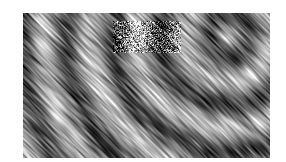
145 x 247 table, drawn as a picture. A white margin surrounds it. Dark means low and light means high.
Slope: none. Rings: centred on the top right. Mirror symmetry: none. Odd patch: rougher, in the top middle. Roughest part: top middle.
